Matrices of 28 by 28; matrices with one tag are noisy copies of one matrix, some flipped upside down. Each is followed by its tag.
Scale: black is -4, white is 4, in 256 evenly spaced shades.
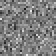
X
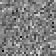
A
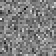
X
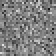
A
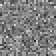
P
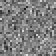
X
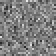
X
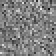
A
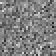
A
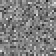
P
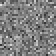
P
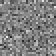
P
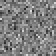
X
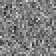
X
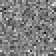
P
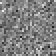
A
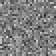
P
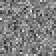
X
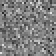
A
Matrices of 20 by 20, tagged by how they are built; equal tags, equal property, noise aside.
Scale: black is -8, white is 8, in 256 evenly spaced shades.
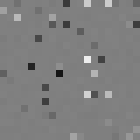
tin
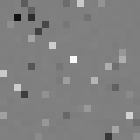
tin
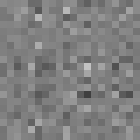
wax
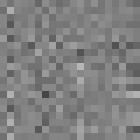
wax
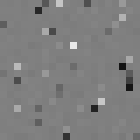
tin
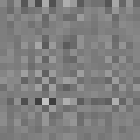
wax
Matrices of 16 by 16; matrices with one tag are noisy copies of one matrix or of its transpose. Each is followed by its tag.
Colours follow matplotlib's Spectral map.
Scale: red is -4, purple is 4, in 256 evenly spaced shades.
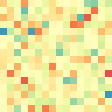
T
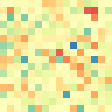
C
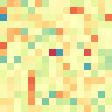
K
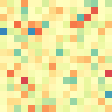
T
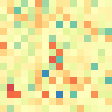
C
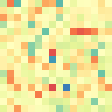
K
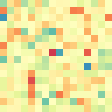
K
